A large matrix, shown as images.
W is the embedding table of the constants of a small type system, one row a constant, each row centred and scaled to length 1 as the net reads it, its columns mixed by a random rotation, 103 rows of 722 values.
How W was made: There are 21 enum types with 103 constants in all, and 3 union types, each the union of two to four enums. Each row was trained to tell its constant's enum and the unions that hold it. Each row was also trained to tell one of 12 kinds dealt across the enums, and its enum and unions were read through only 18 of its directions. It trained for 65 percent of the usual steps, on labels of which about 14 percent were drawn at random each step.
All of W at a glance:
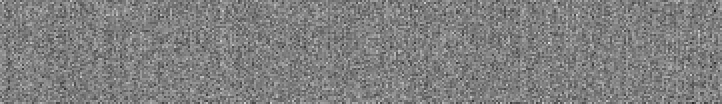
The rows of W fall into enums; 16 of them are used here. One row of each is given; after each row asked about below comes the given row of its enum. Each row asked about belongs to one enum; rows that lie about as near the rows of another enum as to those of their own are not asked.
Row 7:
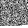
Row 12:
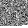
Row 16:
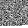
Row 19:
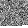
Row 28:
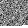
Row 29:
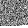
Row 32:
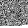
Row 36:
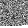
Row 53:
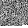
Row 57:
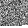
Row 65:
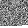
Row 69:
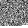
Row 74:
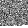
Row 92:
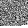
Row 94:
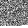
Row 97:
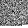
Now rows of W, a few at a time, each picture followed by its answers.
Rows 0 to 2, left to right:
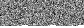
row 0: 65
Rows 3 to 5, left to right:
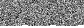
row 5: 7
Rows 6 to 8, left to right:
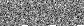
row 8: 94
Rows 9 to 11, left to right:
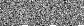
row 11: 92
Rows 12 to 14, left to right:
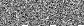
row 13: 97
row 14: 57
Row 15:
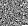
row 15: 57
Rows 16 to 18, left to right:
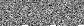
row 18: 16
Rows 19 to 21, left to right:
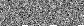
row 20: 29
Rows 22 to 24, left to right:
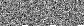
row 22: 57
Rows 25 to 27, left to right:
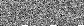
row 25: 65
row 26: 74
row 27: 19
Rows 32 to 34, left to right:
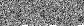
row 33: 94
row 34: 69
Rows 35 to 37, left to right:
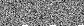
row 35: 92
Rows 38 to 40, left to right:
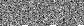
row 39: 16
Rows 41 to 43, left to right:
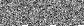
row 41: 12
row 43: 53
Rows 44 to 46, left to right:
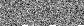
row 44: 36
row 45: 94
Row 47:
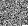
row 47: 97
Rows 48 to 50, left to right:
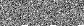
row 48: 32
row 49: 53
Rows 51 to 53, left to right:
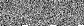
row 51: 19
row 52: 12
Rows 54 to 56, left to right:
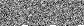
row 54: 28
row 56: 36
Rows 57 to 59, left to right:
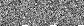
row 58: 69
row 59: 19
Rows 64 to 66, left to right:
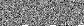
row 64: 16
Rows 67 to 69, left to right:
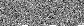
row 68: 94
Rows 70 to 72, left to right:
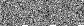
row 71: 32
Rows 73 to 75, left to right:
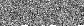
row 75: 29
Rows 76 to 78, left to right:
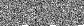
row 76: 32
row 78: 12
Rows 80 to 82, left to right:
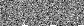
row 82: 19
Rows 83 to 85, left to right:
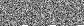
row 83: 74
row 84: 7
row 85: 7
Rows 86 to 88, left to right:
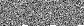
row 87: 97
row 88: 92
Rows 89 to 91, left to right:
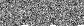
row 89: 69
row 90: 36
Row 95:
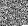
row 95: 74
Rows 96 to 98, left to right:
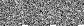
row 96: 97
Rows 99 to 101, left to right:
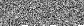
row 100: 74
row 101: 12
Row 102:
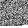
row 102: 36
